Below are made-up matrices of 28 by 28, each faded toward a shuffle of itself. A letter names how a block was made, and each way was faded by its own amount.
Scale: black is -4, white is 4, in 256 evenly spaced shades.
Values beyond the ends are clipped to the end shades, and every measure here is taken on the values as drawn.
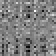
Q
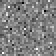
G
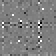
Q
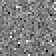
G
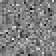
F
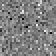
G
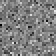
G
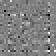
Q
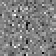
F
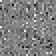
F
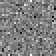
G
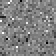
G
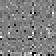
Q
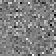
F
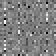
Q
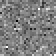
G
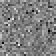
G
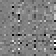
Q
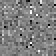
F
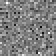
G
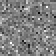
G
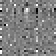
Q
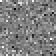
F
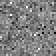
G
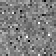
G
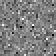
G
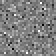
G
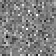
F
